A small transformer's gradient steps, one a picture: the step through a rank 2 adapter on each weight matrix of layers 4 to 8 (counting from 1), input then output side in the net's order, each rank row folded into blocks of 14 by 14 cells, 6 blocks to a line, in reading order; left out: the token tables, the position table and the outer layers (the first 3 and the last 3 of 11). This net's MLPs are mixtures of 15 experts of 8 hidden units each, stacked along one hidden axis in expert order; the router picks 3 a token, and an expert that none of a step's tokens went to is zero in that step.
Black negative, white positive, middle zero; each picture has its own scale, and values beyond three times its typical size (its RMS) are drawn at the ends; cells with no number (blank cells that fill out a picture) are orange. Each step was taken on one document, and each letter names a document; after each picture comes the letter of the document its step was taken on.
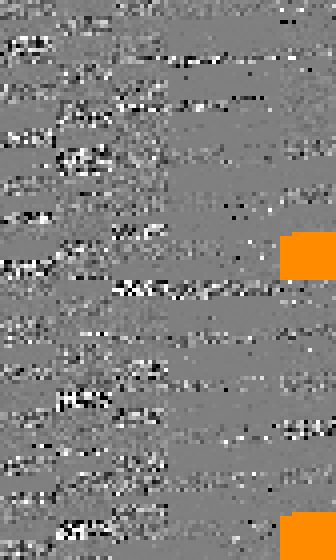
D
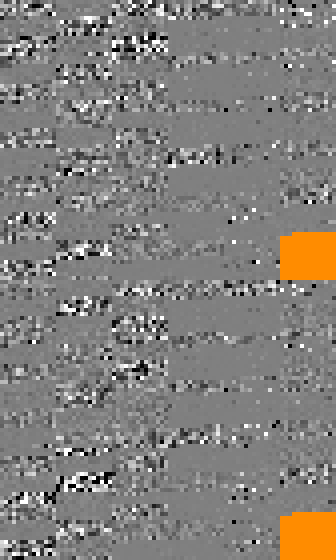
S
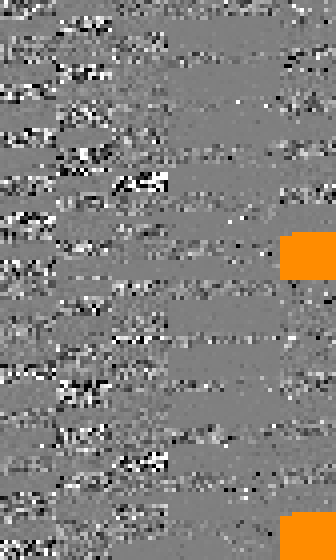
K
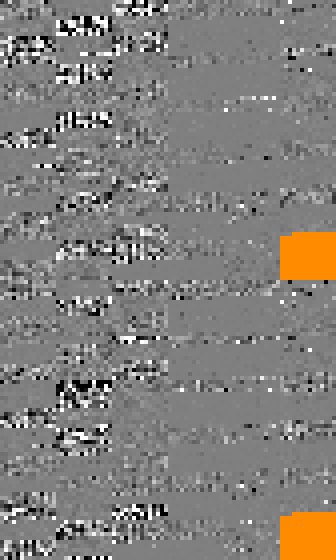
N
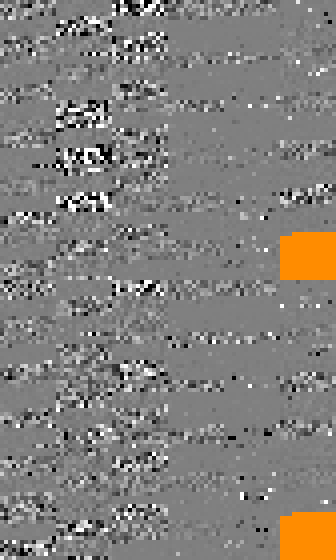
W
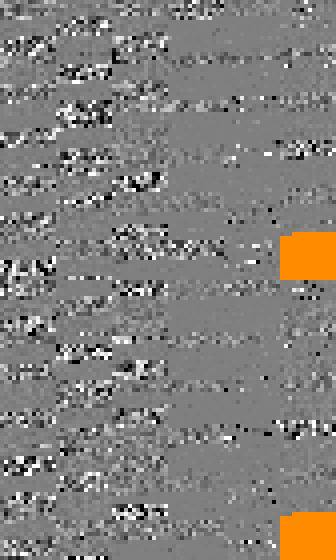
K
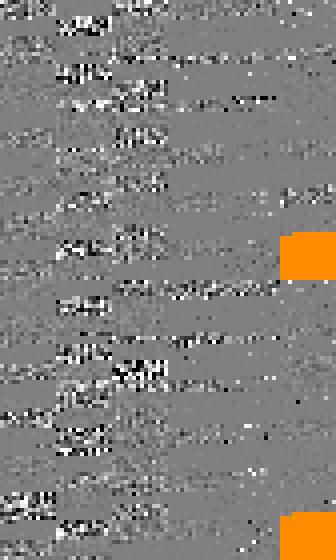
D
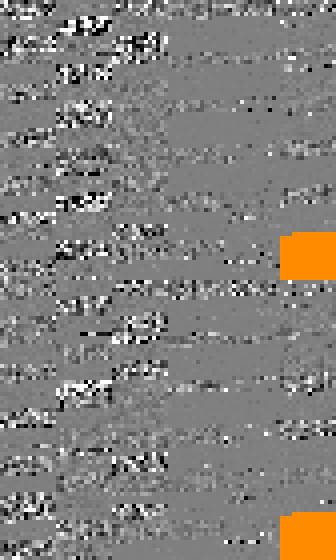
N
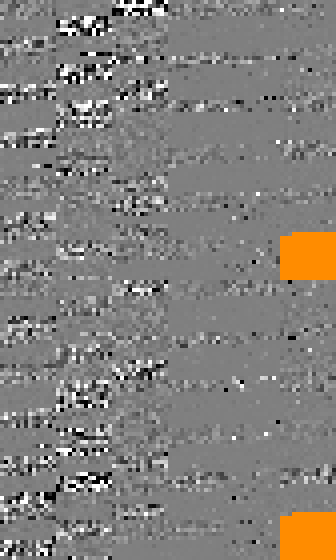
S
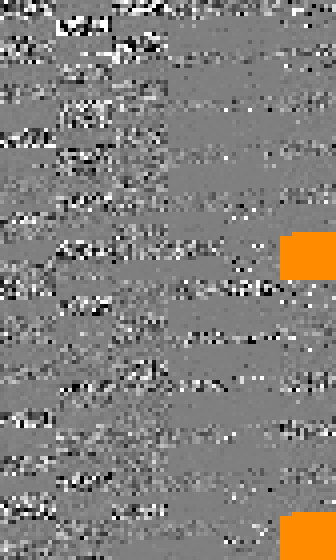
N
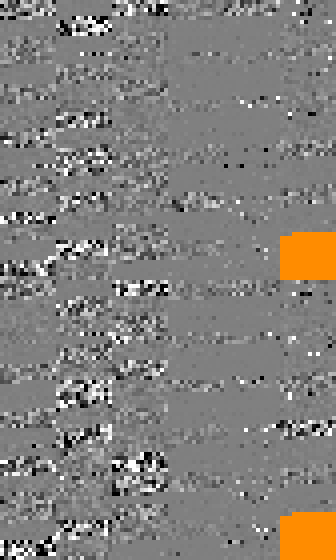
W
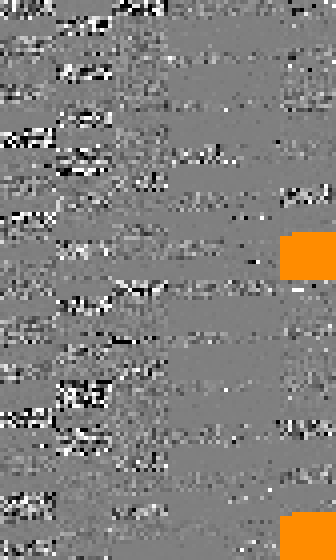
S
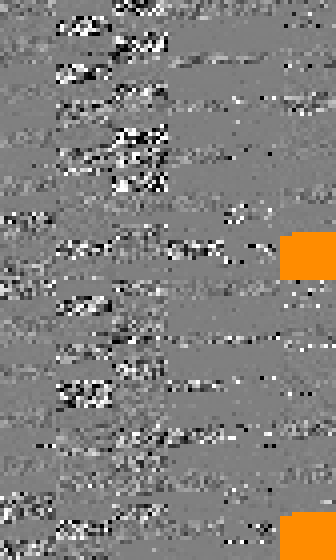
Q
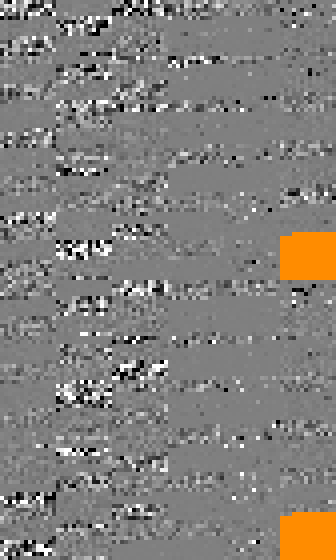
S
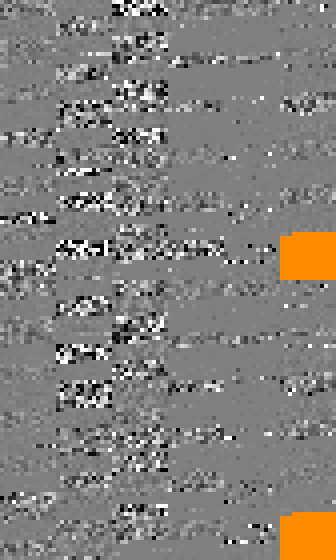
Q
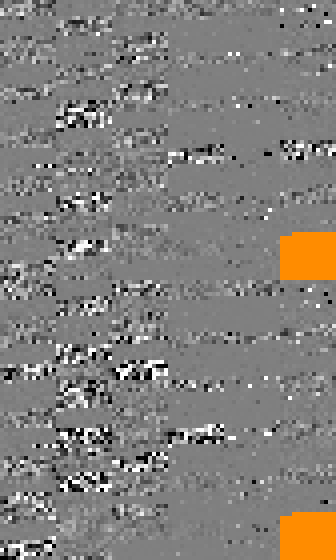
W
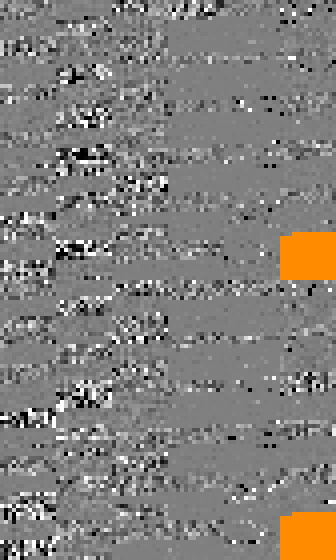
K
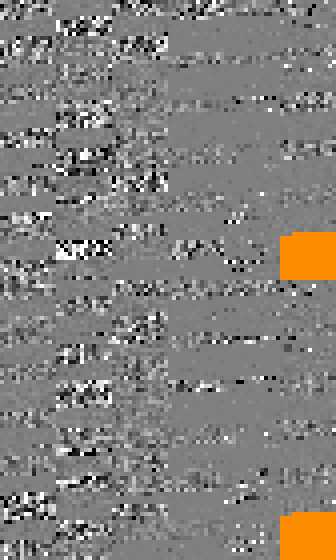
N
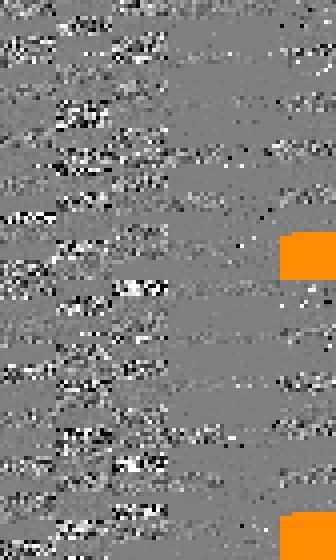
W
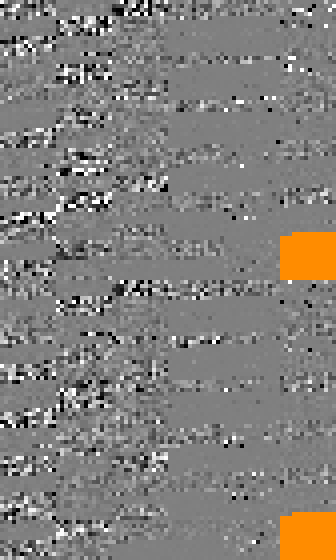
S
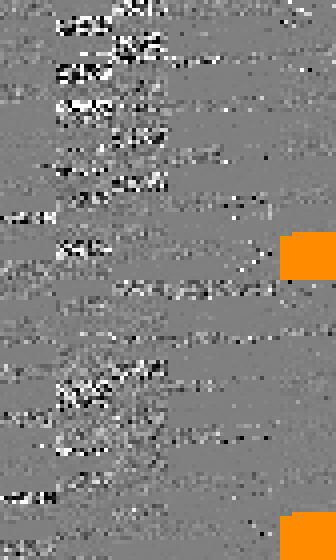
D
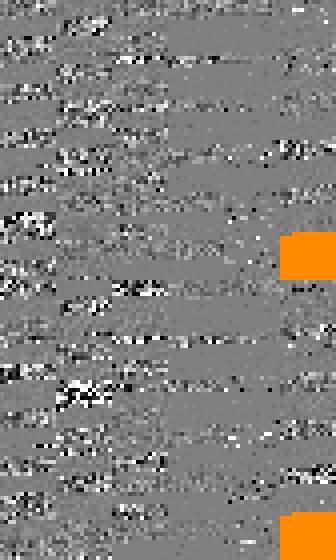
K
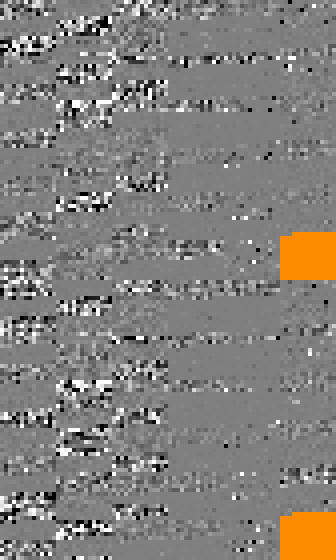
S
